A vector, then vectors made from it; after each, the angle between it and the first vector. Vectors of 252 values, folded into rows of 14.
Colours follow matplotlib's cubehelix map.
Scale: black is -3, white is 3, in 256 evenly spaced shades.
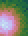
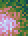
nearly parallel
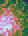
nearly parallel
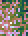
partly aligned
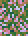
orthogonal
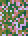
orthogonal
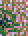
partly opposed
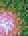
nearly parallel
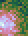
nearly parallel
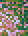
partly aligned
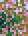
partly opposed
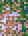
partly aligned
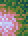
nearly parallel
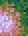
nearly parallel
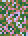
orthogonal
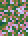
orthogonal
